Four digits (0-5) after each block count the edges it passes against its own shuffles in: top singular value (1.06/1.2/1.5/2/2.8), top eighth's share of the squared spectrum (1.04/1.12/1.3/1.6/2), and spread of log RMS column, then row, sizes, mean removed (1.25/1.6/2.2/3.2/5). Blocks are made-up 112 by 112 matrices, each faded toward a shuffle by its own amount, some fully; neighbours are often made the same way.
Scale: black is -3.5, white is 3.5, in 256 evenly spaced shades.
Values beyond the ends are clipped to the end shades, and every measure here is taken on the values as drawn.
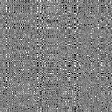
5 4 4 3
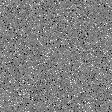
1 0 0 0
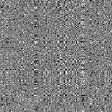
5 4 3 3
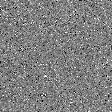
0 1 0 1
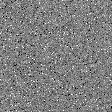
0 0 0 0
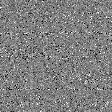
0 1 0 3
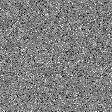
0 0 0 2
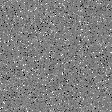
2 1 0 0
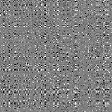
5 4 3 3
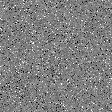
2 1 0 0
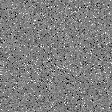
3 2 1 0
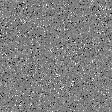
2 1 0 0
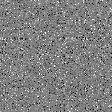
4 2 1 1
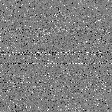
2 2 0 2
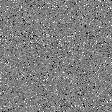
1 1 0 1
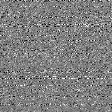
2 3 0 4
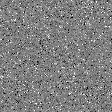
0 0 0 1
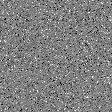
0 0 0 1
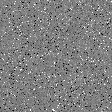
0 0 0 0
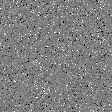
0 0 0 0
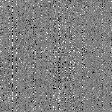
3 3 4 2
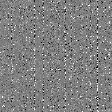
3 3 3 1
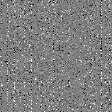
2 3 3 1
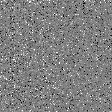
1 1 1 0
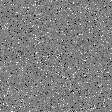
0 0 0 0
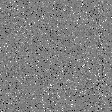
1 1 1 0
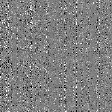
2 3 4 2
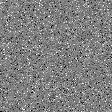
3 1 0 0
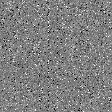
1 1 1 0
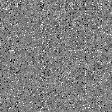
1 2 2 2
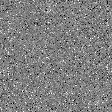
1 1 1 0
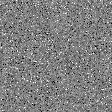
0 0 0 0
